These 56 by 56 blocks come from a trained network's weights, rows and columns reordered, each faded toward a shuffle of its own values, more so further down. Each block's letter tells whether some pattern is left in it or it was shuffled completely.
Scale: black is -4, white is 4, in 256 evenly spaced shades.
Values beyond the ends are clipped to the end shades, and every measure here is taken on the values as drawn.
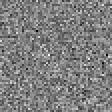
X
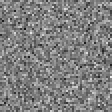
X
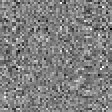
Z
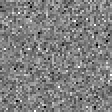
X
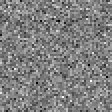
X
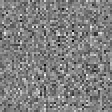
Z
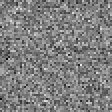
X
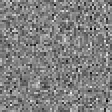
Z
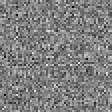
Z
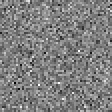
X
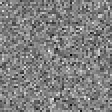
Z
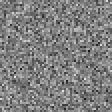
X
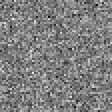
X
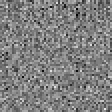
Z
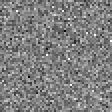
X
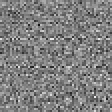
Z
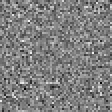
Z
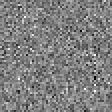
Z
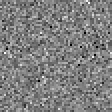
X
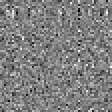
Z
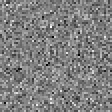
Z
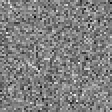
X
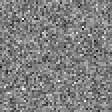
X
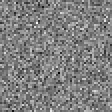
X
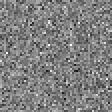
X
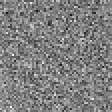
X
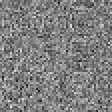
Z
